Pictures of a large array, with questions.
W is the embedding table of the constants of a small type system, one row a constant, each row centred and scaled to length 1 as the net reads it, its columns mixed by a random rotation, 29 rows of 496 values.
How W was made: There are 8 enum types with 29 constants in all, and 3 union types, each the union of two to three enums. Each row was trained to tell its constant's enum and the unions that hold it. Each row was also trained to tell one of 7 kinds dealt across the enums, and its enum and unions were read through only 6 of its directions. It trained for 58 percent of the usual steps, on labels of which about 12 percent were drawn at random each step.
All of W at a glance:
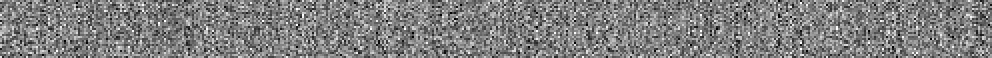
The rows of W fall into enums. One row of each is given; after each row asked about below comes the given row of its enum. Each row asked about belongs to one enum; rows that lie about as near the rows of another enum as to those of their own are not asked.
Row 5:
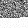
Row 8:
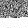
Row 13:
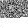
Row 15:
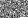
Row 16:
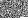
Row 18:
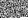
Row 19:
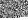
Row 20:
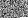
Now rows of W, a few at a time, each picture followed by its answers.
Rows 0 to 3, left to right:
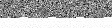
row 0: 15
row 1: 5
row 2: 18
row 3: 20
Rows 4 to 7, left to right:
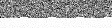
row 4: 18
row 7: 15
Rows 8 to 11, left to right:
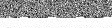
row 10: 5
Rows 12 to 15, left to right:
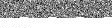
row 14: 13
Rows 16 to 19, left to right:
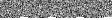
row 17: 15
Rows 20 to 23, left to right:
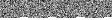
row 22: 16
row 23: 20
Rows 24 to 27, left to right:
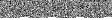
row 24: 5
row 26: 13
